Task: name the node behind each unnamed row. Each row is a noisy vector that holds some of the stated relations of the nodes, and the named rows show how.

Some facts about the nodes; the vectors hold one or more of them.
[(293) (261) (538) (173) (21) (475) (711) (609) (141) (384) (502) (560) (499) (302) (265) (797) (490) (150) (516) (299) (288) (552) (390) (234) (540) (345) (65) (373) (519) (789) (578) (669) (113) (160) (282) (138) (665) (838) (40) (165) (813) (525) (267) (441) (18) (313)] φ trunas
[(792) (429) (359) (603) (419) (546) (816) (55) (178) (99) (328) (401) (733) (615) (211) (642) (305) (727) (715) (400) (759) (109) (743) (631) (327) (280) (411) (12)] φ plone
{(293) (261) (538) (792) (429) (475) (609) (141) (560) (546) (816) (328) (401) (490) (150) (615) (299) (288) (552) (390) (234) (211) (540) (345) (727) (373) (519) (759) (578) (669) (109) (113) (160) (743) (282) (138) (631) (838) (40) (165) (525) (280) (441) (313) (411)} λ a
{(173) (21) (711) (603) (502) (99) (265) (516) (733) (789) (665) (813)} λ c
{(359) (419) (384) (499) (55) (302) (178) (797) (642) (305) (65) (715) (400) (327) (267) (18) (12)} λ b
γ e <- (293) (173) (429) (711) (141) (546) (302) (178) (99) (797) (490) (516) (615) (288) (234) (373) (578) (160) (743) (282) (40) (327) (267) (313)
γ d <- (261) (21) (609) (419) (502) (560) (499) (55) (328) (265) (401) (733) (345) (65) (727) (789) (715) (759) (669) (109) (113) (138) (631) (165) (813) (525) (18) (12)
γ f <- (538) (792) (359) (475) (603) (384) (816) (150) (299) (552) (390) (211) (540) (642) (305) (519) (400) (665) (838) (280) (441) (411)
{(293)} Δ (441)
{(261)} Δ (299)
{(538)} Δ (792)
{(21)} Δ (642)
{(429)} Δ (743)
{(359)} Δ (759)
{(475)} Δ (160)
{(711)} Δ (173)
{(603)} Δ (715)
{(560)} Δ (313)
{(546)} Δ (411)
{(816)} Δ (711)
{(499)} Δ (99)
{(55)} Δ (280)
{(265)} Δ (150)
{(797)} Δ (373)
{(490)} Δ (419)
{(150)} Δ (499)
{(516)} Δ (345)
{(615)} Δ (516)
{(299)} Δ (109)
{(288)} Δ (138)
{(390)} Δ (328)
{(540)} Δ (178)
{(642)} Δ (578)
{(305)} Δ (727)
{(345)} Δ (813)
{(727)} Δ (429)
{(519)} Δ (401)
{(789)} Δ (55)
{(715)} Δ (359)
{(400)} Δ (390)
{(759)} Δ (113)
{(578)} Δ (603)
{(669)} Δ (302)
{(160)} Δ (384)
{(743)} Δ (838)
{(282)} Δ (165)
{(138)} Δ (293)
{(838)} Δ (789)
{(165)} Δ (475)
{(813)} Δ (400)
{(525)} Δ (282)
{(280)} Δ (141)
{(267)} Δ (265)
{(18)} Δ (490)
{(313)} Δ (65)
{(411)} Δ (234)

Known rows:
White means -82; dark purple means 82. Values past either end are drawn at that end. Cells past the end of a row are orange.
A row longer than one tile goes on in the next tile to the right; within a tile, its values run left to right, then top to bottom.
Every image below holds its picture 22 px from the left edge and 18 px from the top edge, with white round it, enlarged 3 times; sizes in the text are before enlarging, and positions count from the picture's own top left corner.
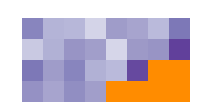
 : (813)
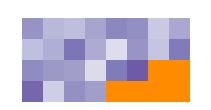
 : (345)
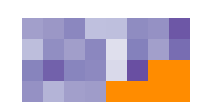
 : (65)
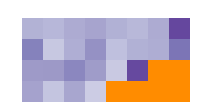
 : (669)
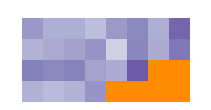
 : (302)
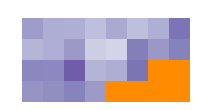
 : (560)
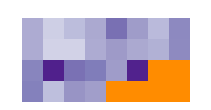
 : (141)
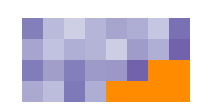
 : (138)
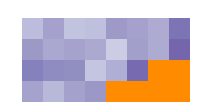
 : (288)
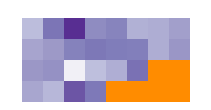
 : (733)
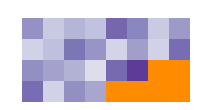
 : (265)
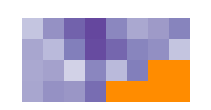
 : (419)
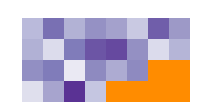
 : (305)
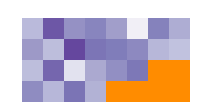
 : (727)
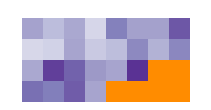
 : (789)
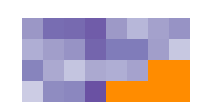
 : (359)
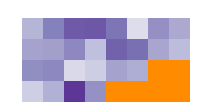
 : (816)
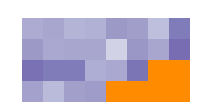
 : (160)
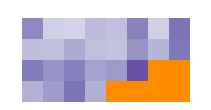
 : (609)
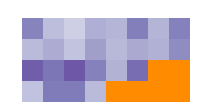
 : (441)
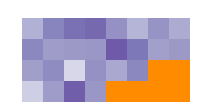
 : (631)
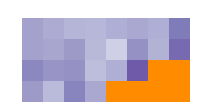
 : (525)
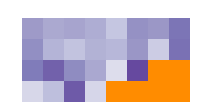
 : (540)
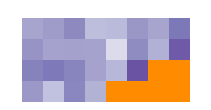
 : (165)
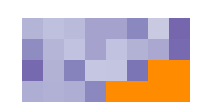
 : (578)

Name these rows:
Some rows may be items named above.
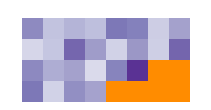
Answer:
(265)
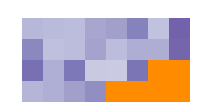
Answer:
(578)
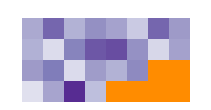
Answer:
(305)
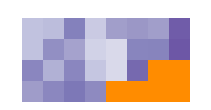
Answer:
(21)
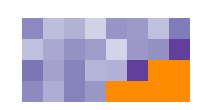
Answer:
(813)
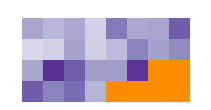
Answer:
(789)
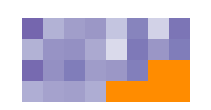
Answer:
(113)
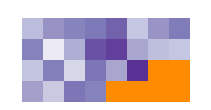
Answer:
(55)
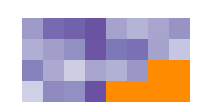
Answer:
(359)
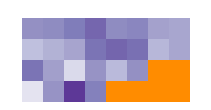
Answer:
(400)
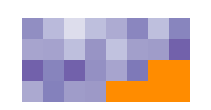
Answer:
(234)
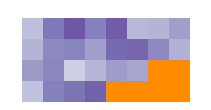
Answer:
(99)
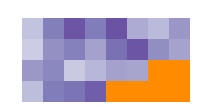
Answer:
(99)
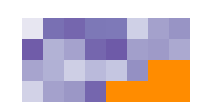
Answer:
(615)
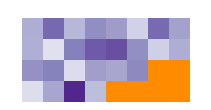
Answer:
(305)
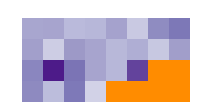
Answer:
(838)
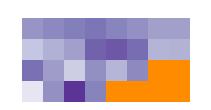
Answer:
(400)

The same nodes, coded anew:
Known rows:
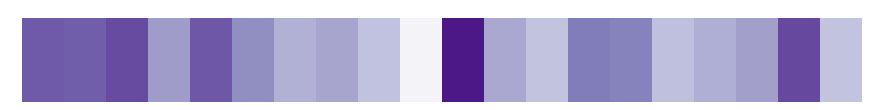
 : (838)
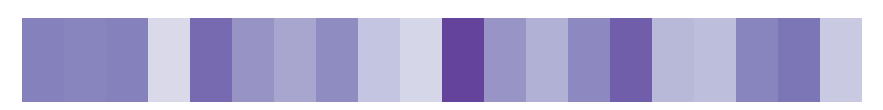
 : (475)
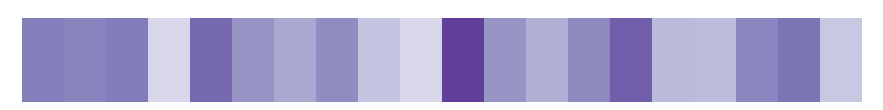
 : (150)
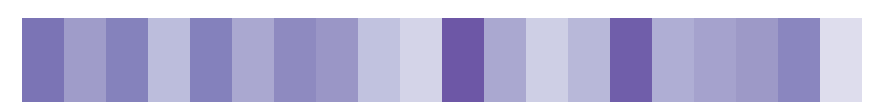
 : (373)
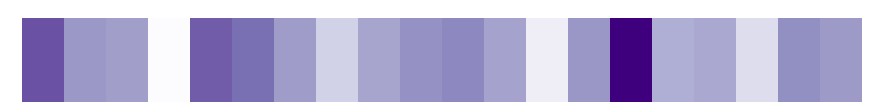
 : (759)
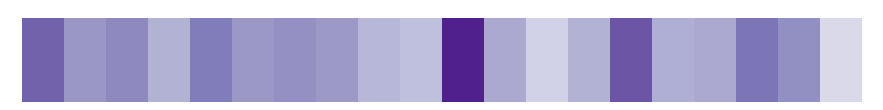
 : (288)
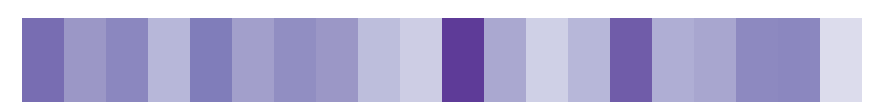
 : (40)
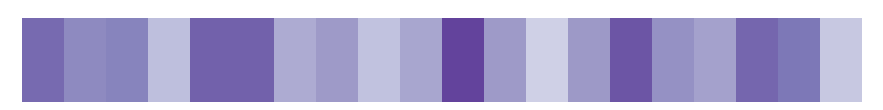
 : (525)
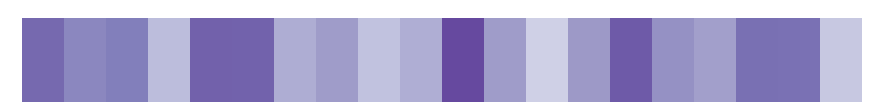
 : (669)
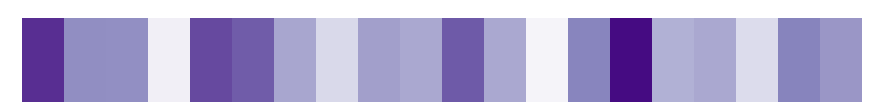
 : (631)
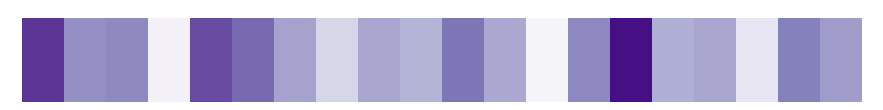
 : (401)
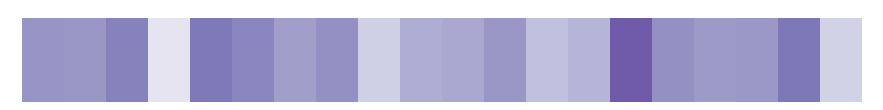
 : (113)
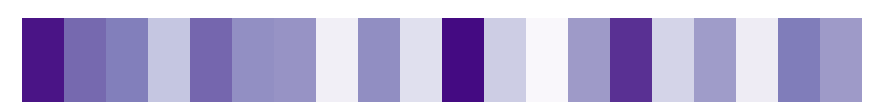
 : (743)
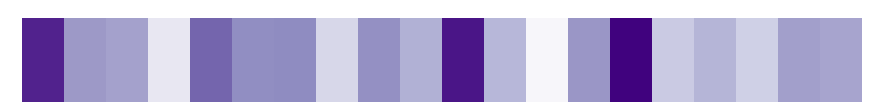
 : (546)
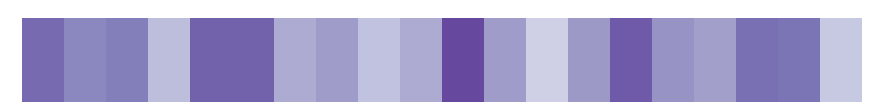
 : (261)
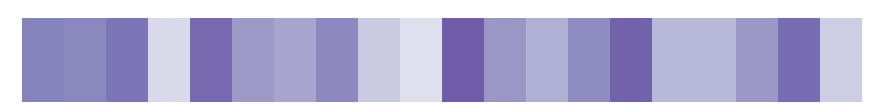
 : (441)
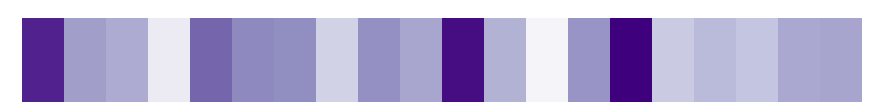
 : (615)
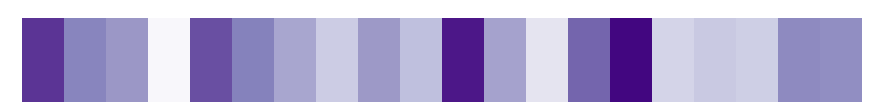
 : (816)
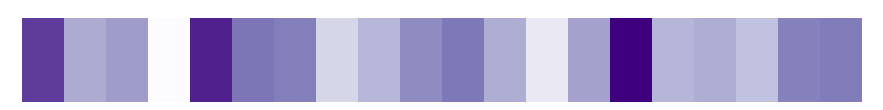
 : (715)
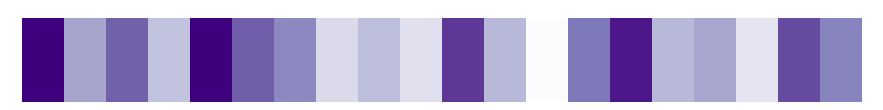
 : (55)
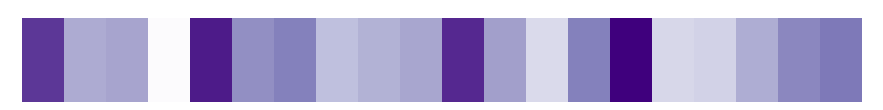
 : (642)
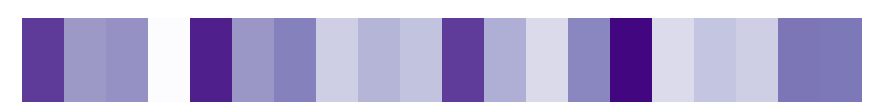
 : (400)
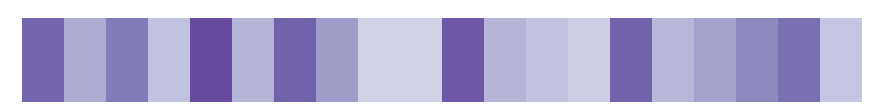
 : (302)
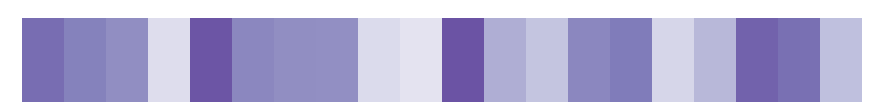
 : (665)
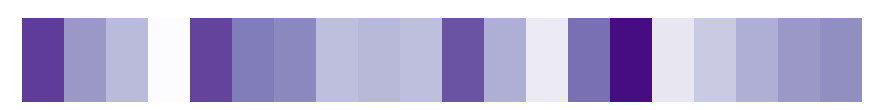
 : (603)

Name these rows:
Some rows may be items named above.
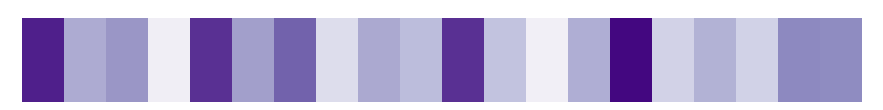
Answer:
(327)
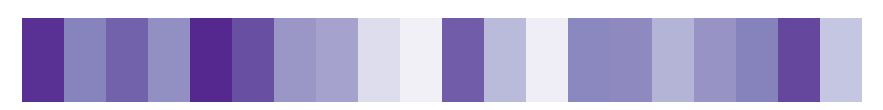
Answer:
(789)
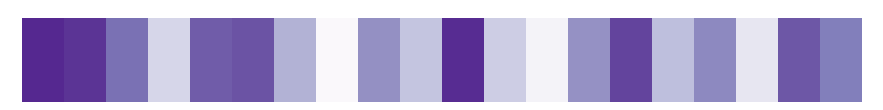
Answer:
(727)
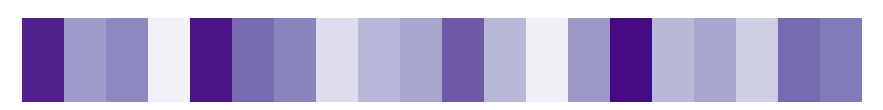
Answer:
(12)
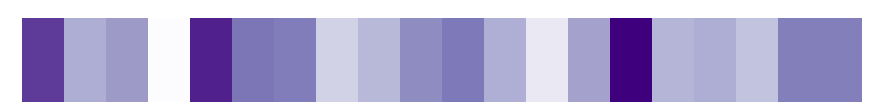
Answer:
(715)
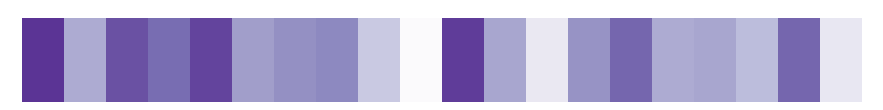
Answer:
(141)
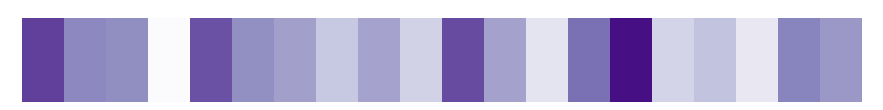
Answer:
(792)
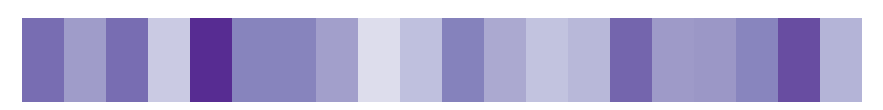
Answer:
(65)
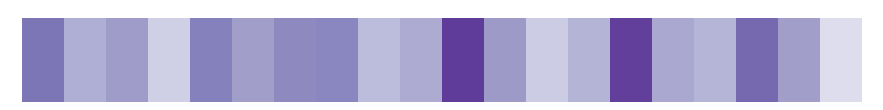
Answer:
(578)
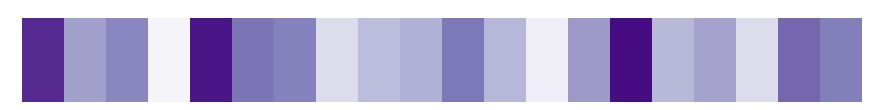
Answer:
(419)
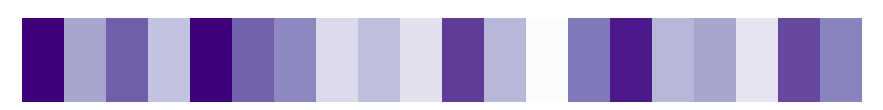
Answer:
(55)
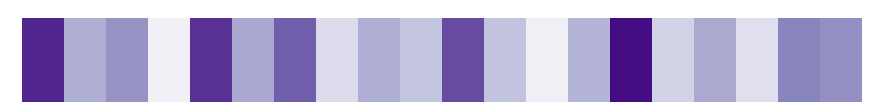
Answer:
(178)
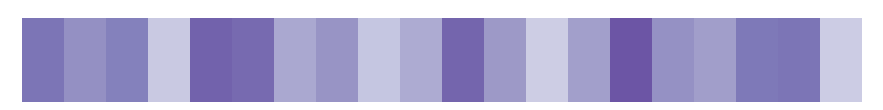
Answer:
(345)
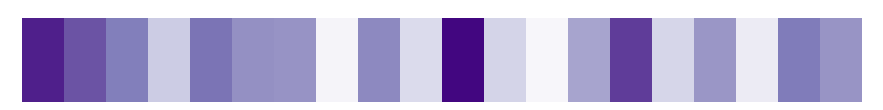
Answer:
(429)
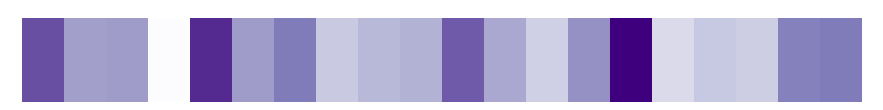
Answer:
(359)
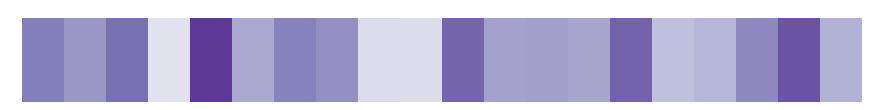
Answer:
(384)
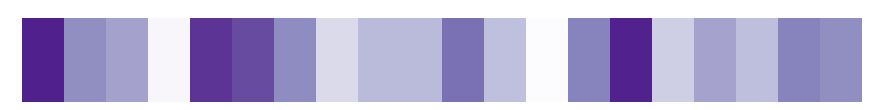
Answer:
(733)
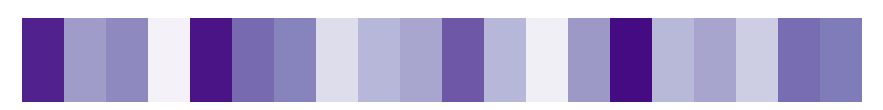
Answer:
(12)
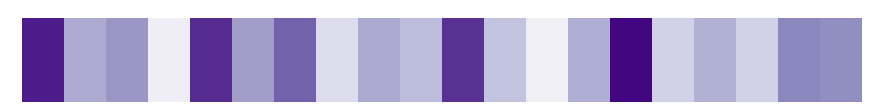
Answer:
(327)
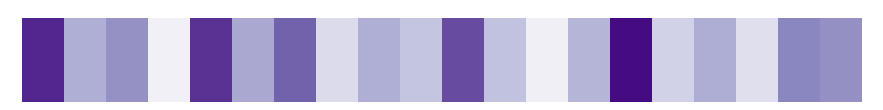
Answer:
(178)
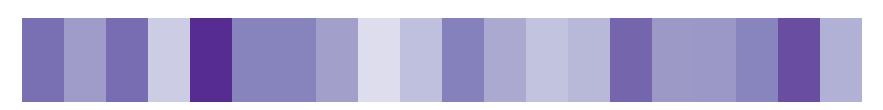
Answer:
(65)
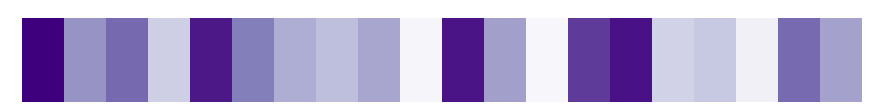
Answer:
(280)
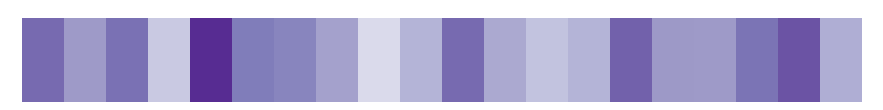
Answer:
(499)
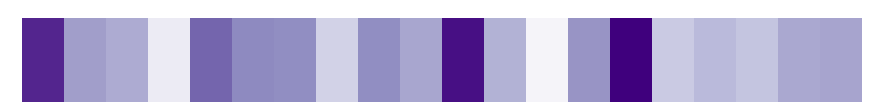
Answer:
(615)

